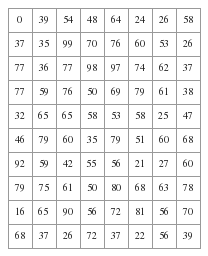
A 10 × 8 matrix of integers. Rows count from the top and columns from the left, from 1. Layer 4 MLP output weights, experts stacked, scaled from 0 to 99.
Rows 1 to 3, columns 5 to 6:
64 24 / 76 60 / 97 74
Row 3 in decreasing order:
98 97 77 77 74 62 37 36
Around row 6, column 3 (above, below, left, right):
65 42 79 35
